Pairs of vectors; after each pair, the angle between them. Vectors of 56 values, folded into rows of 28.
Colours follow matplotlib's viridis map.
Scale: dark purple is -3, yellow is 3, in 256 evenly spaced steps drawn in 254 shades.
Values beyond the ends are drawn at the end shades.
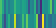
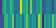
partly opposed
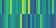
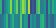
nearly parallel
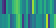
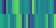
nearly parallel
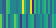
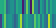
nearly opposite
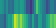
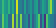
orthogonal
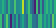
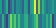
nearly opposite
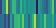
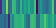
nearly parallel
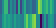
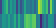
nearly parallel
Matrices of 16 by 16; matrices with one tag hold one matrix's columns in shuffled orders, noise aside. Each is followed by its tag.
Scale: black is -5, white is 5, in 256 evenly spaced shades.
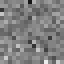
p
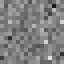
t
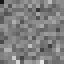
p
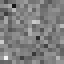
t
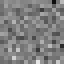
p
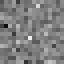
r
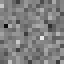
r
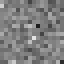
r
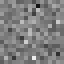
t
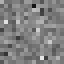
t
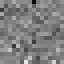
p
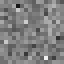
t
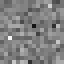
r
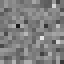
r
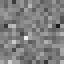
r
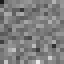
p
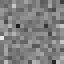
r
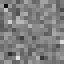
t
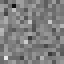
t
